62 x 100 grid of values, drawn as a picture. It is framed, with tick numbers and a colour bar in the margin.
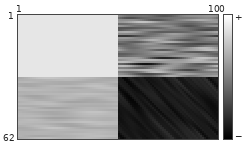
It is made of 2 by 2 panels. Panel 1,1: very high, flat. Panel 1,2: middling, streaked across, strong in contrast. Panel 2,1: high, streaked across, faint in contrast. Panel 2,2: very low, slanting down to the right, faint in contrast.
